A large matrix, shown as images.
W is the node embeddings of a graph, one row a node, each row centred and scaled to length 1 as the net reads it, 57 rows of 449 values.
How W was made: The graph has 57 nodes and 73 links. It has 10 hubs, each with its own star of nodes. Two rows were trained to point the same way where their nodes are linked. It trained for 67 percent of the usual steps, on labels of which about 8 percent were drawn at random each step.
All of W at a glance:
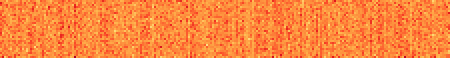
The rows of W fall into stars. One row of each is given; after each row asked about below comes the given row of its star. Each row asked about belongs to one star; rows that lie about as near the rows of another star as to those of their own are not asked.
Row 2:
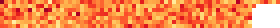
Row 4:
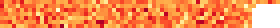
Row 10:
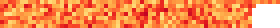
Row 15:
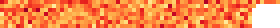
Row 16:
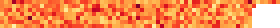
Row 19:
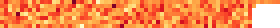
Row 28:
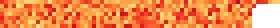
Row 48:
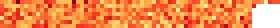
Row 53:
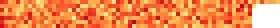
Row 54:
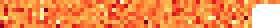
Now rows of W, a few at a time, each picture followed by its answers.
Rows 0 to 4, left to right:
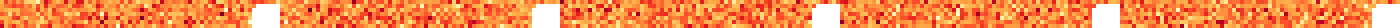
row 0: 53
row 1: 53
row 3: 28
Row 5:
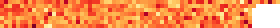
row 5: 15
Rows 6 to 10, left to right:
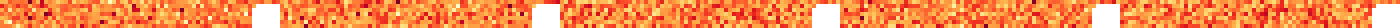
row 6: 19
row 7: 15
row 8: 28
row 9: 4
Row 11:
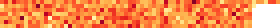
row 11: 4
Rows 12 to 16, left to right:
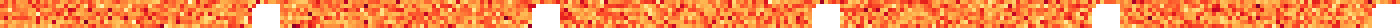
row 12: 2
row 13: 15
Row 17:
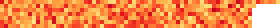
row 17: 54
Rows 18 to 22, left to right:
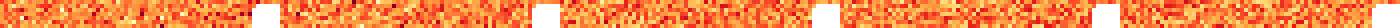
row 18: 2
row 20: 4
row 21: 48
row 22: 16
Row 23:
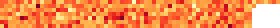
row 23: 4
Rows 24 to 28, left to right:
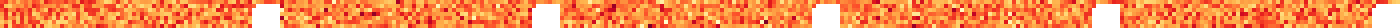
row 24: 15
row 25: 48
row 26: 2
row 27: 10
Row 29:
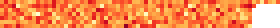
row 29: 2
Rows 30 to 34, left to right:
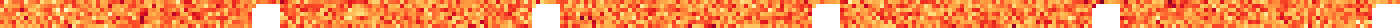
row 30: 4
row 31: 19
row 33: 28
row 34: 16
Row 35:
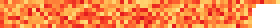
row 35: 53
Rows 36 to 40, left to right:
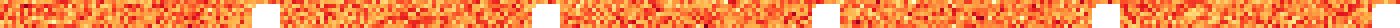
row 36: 16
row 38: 53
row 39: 10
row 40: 19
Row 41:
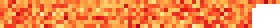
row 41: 48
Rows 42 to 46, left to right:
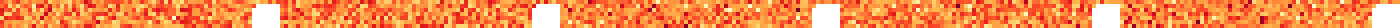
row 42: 10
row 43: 2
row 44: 53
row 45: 10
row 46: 4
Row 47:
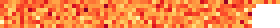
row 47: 15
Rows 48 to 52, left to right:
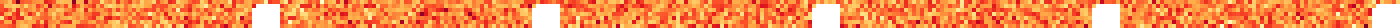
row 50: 19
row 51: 54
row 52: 54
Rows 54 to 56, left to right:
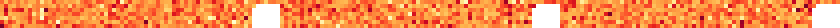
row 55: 15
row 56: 10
